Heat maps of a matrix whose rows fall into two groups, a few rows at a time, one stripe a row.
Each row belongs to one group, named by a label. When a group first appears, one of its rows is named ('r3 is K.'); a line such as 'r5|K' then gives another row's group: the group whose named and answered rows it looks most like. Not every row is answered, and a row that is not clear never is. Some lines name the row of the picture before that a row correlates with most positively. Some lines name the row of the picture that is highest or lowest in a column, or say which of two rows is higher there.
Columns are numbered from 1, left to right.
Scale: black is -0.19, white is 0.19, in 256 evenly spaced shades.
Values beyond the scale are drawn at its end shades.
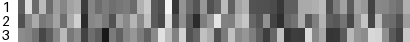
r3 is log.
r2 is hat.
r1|hat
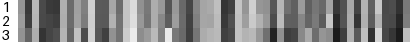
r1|log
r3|log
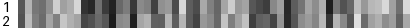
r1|hat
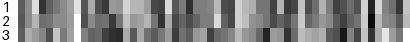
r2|hat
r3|hat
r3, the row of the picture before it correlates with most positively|1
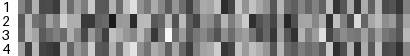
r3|hat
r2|hat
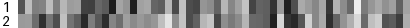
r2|log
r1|hat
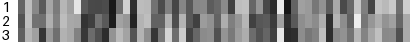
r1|hat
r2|hat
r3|hat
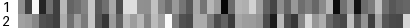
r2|log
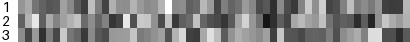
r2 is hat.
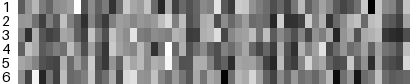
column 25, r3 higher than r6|No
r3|log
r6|log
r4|hat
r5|log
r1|hat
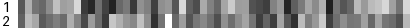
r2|hat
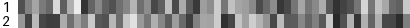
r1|hat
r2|log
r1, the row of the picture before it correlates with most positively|1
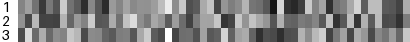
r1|log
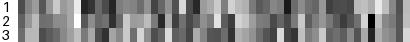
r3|hat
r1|hat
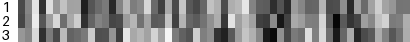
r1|hat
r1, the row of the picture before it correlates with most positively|1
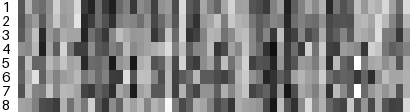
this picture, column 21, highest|4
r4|log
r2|hat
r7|hat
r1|hat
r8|log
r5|hat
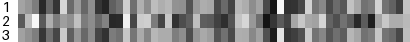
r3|log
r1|log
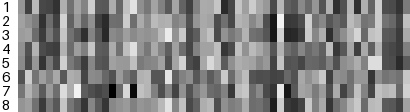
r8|log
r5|log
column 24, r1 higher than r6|No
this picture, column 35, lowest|6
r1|log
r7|hat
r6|hat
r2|log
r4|log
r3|log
